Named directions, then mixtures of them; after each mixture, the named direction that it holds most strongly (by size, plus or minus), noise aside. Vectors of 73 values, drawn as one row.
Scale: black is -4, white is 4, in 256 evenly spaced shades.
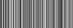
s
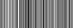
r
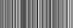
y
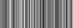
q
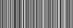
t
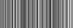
y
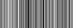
r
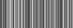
s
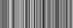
q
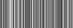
s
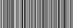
t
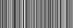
t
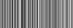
y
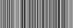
t
